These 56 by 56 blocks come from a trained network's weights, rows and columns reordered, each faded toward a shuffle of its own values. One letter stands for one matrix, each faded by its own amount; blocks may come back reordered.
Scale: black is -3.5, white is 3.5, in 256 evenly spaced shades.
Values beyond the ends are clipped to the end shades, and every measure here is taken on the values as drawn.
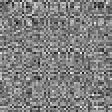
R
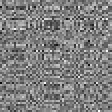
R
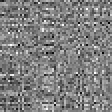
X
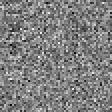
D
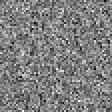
D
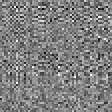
X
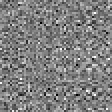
X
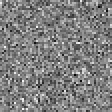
D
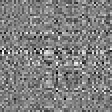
R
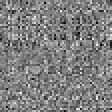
X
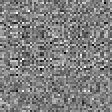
X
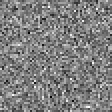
D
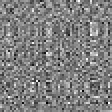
X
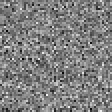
D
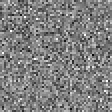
D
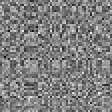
R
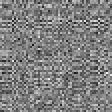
R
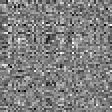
X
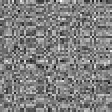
R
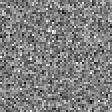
D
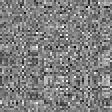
X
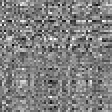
R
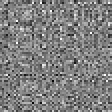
X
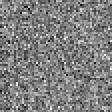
D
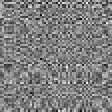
R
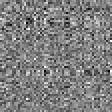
X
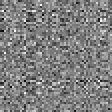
X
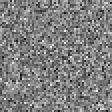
D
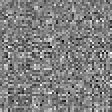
X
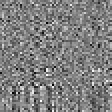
X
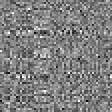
X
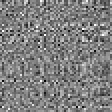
X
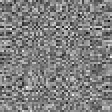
R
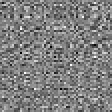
X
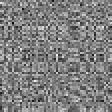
R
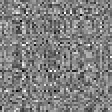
X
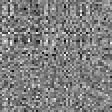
X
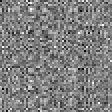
X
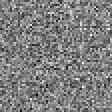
D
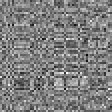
R
